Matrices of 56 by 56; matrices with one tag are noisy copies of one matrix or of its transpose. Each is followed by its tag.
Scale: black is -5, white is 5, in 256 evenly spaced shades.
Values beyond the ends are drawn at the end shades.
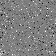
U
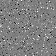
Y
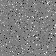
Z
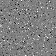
Y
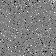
U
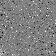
U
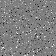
Z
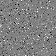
Y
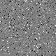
Y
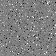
Z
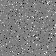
Z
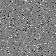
Y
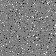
Z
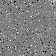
U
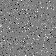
Y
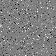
Y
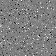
Y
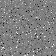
Z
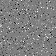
Y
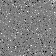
U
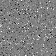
Y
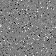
Y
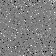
U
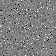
Y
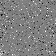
U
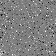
U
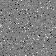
Y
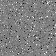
Z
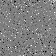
U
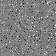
Z
